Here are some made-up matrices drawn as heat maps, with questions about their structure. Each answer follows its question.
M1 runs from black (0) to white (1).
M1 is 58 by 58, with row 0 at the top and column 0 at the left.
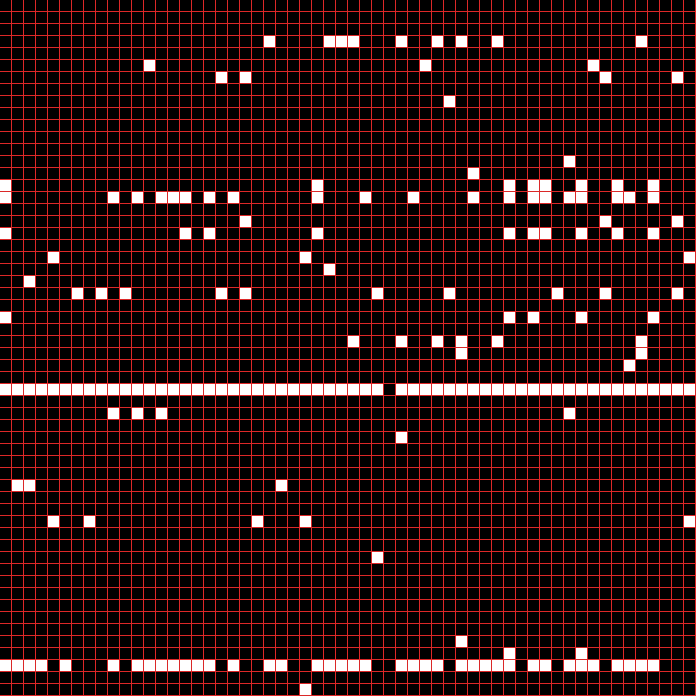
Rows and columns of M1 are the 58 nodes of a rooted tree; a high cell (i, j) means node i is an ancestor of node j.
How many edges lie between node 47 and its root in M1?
5
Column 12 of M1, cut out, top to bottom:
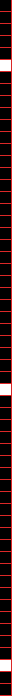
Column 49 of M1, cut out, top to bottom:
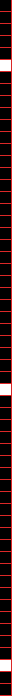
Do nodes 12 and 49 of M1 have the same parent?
yes
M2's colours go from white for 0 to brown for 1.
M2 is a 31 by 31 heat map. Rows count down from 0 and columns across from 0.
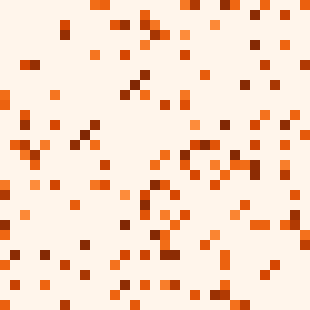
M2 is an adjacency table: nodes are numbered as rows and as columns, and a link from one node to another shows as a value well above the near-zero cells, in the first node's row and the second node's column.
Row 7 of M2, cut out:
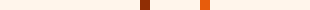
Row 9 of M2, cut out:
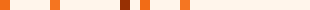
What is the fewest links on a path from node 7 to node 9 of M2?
2
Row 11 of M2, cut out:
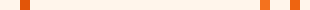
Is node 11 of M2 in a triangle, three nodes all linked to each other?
no
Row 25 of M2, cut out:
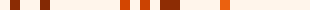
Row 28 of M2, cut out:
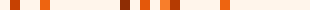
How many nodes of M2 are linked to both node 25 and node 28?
7
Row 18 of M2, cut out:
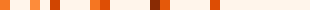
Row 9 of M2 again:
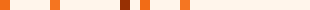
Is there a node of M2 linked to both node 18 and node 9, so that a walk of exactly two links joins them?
yes
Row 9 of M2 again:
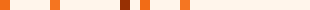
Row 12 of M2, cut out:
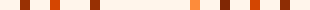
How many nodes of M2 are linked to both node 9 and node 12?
1
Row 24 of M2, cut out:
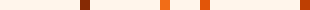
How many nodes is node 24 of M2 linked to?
4
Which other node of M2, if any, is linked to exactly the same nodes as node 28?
node 25
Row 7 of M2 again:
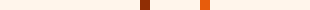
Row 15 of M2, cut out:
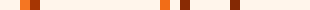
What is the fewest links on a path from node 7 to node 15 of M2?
3
